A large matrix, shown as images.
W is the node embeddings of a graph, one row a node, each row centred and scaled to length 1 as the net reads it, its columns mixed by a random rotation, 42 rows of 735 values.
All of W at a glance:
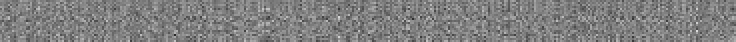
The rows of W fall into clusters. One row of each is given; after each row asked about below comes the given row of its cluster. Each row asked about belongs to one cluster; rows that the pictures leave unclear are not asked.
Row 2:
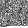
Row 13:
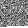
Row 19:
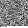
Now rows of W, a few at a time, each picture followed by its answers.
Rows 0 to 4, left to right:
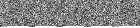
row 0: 19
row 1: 2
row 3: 13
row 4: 19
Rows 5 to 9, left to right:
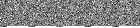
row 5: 2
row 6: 2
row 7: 13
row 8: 2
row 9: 2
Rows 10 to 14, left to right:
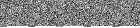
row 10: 13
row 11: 2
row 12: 19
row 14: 2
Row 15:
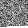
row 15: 13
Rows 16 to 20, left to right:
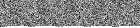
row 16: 19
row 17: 19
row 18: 19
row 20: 13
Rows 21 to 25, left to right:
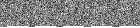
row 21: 13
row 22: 2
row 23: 2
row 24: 13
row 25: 2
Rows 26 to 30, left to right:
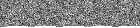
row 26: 13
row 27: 19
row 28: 13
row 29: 19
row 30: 2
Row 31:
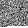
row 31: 2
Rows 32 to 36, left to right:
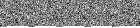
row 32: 19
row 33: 2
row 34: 13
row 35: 13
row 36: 19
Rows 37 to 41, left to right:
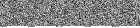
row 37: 19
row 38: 13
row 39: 19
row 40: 19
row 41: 19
